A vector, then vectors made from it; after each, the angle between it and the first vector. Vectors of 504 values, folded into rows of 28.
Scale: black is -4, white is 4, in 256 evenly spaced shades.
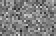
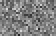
nearly opposite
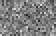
nearly opposite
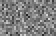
partly opposed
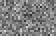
nearly opposite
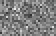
nearly opposite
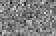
partly opposed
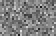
nearly opposite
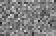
orthogonal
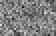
partly opposed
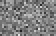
nearly parallel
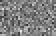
partly opposed
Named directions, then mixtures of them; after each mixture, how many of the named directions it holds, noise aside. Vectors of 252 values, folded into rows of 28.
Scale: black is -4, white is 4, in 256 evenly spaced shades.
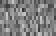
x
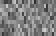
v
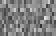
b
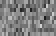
two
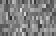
three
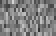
one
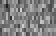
two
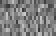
one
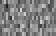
two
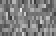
three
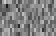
three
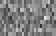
one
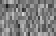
two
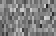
two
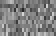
three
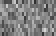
one
